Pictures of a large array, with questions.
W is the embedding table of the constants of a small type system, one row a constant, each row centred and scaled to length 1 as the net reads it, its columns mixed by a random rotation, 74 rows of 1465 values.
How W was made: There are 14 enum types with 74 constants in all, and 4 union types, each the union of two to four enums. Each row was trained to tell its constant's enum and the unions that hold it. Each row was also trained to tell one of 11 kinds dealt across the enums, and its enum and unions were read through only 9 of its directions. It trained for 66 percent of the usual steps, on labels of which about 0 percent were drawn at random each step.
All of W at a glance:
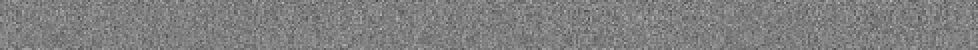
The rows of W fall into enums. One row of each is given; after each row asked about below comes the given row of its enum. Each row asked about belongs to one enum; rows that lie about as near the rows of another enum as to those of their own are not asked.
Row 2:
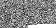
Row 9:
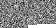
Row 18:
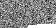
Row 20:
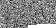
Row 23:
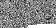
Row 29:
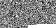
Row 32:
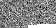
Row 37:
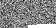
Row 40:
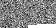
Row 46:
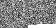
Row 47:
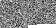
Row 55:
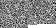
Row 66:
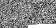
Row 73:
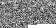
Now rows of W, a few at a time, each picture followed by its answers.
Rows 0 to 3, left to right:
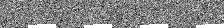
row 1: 55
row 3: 29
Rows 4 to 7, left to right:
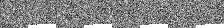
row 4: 55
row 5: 29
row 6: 37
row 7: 18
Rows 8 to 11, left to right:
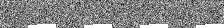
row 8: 2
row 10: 47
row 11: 20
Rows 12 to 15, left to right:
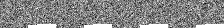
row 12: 55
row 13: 32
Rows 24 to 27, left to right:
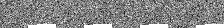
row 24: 32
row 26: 73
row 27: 18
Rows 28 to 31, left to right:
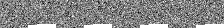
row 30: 73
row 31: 46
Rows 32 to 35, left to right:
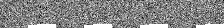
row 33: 73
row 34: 47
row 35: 46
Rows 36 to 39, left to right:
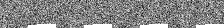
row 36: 18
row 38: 18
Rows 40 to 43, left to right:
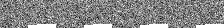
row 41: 29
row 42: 18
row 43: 47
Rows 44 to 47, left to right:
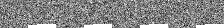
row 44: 47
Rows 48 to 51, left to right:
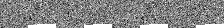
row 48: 29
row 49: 73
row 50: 66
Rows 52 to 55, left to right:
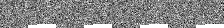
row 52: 32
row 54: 32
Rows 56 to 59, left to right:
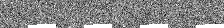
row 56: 46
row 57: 55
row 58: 46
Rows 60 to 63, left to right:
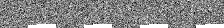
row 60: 66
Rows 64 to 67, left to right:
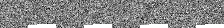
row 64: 29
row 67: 37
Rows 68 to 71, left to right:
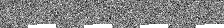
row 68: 55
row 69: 37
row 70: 47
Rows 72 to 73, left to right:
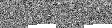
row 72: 20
